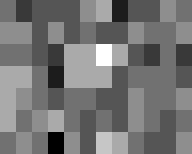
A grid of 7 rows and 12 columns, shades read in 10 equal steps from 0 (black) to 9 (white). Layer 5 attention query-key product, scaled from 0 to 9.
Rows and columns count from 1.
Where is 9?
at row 3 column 7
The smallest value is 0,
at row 7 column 4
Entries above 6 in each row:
0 0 1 0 0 0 1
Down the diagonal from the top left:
4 5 3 1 4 3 7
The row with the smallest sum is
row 1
